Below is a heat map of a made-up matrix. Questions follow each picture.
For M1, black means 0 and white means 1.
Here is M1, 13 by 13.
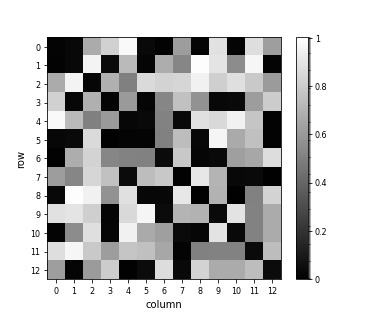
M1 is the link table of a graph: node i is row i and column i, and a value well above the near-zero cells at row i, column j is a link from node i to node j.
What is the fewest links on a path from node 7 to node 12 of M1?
2
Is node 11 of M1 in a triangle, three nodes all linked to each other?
yes
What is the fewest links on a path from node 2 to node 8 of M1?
1
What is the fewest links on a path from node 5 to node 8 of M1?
2
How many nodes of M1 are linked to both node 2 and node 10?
7
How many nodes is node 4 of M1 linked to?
9
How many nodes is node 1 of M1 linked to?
8
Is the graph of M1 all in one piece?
yes
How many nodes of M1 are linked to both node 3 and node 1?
6
